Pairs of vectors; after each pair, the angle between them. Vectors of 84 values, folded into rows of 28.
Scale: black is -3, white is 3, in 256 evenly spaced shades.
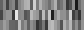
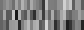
partly opposed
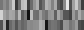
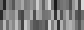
orthogonal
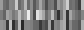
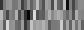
partly opposed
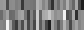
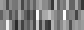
nearly parallel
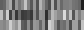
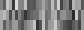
partly aligned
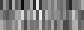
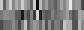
nearly opposite
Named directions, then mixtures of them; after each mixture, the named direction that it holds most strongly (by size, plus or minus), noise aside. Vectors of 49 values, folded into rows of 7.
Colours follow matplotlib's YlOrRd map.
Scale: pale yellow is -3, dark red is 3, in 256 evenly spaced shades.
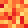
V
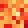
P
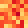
P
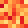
V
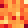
P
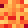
V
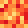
V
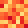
V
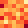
P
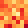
P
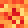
V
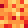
P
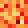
V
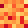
V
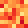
V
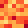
P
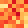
P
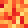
V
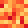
V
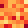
P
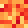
V
